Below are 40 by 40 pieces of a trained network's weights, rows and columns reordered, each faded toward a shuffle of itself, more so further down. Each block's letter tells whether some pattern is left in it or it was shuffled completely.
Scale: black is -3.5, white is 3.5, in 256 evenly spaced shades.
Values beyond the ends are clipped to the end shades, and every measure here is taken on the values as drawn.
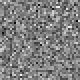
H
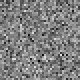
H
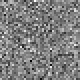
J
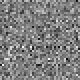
J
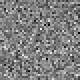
H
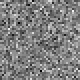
H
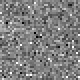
H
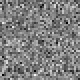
J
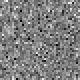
H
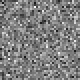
H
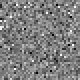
H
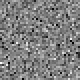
H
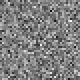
H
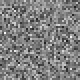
H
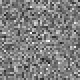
J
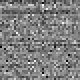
J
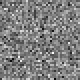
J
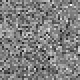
J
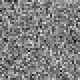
H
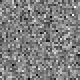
H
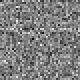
J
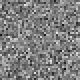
H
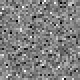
H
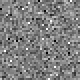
H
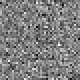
J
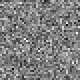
H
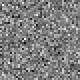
H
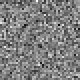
H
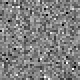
H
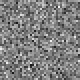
H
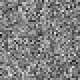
H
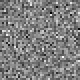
J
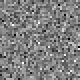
H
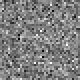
H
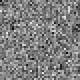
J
